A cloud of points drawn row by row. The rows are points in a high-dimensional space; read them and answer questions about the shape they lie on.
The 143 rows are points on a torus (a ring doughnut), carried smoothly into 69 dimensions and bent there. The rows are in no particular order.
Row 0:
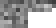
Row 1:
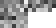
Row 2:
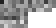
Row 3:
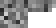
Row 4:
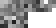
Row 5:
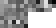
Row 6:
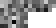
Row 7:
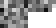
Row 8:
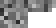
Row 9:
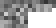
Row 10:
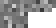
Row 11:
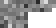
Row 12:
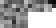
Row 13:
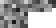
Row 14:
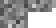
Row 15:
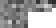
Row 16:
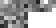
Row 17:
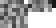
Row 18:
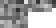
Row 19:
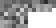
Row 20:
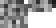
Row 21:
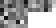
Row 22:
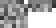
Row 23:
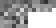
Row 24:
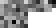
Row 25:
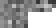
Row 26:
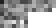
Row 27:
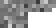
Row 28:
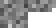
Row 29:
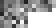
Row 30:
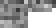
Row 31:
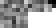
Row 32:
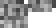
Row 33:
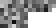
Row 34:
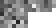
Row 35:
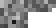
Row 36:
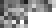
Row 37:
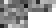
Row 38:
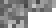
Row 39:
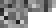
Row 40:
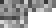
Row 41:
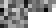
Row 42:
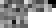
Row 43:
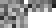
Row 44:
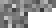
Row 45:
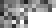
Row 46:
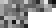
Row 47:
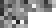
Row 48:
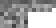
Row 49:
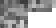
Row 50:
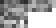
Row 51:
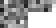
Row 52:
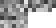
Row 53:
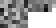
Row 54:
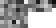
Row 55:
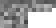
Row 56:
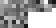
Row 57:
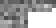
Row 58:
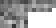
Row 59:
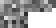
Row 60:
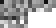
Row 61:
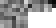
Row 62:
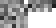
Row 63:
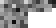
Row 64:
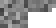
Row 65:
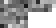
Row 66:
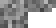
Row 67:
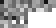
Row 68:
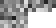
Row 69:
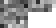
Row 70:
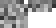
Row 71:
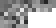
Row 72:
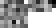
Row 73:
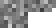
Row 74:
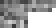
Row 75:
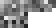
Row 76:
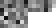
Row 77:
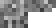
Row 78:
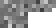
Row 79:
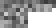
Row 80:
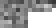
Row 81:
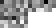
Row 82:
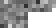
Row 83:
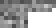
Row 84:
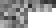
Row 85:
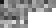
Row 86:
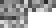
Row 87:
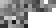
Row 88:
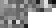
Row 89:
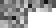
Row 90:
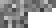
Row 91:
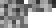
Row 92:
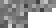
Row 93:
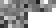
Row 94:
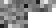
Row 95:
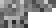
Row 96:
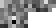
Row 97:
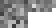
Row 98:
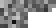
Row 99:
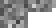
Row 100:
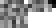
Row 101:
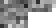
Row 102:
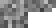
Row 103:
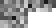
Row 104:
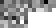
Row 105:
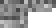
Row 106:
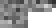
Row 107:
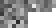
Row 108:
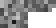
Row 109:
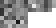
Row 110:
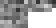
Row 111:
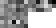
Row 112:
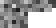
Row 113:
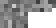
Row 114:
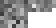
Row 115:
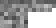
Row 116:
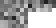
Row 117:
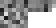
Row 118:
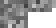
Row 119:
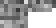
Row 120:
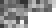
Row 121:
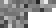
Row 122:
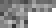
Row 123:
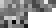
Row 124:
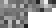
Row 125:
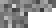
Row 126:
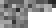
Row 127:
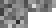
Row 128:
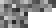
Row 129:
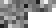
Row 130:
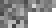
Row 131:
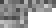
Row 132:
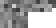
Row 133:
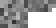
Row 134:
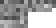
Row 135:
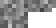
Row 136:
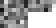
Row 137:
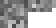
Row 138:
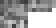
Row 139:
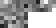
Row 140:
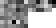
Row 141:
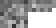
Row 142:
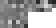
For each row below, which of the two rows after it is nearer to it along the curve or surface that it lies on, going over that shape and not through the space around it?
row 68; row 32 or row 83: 32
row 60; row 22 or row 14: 22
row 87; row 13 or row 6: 6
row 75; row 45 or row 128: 128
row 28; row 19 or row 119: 19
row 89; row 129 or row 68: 68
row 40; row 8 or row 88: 88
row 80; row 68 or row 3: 68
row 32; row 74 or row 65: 74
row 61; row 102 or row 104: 104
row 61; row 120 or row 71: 71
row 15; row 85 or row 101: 85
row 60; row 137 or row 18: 18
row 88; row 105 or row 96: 105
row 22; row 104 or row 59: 104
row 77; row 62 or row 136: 136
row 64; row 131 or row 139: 139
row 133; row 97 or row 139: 97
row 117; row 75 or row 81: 75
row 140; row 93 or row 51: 93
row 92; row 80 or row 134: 80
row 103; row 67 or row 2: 67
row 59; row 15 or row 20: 15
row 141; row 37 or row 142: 37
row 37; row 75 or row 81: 75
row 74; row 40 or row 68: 40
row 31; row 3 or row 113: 113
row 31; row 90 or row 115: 115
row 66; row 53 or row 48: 53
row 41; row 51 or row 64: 51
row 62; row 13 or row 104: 104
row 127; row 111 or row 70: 111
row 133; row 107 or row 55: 107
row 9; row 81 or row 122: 122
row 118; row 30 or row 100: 30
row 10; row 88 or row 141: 88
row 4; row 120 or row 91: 120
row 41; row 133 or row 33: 33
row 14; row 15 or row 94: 94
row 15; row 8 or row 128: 128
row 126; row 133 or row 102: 102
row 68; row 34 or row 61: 61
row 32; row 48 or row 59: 48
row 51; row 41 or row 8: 41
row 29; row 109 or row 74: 109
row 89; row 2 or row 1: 1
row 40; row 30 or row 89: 30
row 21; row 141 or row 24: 141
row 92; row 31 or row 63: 63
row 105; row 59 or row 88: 88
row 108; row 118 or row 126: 118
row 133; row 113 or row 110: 113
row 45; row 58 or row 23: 23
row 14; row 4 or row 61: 4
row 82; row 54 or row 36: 36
